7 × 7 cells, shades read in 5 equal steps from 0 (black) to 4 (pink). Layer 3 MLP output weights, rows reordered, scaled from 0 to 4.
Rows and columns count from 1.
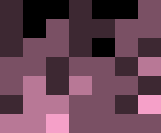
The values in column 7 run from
1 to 4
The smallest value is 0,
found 6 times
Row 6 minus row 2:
0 3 1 1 1 -1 2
